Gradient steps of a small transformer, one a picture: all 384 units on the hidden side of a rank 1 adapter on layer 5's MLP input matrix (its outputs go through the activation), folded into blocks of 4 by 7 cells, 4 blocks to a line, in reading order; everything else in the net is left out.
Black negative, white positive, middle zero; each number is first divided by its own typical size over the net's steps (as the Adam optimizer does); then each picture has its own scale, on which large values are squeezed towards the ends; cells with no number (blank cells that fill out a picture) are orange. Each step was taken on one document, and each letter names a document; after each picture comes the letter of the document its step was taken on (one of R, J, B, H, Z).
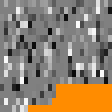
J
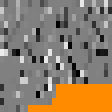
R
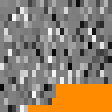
J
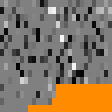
R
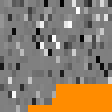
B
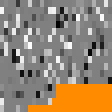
R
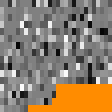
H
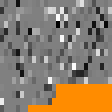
R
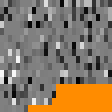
H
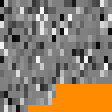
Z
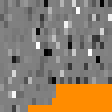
B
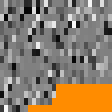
Z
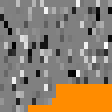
J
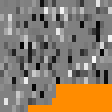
J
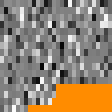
Z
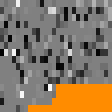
R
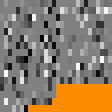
J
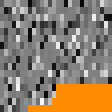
Z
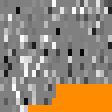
J
